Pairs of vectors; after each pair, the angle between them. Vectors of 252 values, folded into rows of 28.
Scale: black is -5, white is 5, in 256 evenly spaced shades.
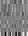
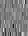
partly aligned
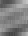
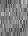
partly aligned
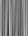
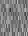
orthogonal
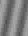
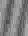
nearly parallel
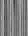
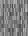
partly opposed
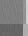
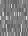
orthogonal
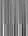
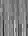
nearly opposite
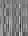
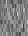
orthogonal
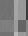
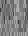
partly aligned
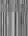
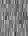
partly aligned
